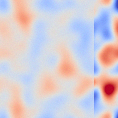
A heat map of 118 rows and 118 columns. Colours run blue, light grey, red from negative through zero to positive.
No lone cell stands out from its neighbours. The left part is calmer, up to a seam about 80% of the way across. On average the colour sits 50% of the way up the scale. The top right is the ninth with the lowest average.
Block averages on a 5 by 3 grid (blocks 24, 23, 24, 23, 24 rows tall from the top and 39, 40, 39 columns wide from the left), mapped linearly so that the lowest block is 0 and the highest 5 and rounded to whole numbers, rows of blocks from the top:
3 1 1 | 3 1 0 | 2 3 3 | 2 4 5 | 3 1 2
